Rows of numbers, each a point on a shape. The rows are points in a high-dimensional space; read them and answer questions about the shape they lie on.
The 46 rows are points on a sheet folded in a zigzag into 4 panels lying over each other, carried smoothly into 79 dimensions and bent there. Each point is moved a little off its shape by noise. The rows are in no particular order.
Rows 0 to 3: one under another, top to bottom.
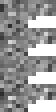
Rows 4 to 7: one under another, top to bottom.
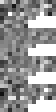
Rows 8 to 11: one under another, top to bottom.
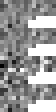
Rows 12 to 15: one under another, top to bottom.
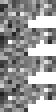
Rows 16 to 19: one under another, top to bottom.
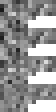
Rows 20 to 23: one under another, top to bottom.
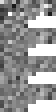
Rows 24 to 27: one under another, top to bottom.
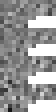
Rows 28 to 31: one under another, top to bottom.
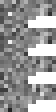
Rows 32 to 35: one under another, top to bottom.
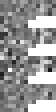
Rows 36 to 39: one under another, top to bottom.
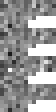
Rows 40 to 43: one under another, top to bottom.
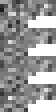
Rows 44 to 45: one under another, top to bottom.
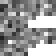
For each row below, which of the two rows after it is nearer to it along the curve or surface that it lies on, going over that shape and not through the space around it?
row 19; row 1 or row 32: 1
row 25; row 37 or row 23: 37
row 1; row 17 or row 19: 19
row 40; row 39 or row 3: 39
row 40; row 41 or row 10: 10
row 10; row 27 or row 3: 27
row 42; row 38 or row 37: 38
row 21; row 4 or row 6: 4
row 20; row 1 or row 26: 1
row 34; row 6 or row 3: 3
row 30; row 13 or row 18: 13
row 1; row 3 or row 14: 3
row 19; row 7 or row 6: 6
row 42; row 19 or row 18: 19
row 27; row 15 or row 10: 10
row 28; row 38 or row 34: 34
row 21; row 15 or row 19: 15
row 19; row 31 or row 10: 31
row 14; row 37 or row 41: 37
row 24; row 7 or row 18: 18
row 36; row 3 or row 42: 42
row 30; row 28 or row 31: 28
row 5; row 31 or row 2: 31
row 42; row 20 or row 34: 20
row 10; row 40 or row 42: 40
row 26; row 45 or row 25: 25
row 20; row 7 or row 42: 42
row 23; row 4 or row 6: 4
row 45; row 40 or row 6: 6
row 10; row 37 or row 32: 37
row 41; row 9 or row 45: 45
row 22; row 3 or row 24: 3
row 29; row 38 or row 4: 4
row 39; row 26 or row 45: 26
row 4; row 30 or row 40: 30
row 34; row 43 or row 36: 43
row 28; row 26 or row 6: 26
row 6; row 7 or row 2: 7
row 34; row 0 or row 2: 2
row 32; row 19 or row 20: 20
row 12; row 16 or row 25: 16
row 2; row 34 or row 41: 41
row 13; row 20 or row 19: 20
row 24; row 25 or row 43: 43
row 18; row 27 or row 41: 27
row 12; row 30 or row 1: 1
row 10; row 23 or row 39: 39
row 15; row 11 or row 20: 20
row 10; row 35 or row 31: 31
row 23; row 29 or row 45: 29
